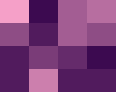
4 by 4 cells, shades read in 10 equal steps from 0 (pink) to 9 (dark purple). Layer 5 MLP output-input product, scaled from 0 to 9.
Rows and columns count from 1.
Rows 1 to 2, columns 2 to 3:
9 4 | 8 4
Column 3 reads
4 4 7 8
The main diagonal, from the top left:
0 8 7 8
